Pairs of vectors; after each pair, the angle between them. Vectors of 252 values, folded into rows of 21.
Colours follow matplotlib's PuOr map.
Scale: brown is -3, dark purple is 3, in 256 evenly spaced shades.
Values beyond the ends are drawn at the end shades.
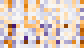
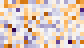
partly aligned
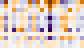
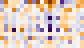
nearly parallel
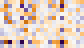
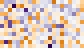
partly opposed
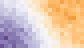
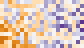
partly opposed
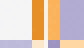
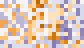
partly aligned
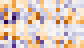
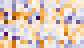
nearly opposite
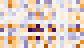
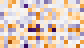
nearly parallel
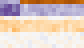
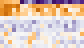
nearly opposite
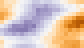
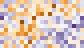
partly opposed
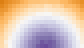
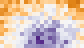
nearly parallel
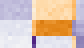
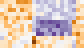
nearly opposite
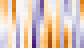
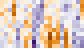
nearly parallel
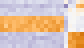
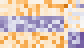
nearly opposite
